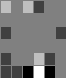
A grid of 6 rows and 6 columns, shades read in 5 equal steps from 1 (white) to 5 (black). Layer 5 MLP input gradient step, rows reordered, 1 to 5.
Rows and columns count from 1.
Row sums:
17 18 20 18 19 22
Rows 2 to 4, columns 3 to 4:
3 3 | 3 3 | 3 3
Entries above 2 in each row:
4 6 6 6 5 5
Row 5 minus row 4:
1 0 0 -1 1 0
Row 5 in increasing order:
2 3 3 3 4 4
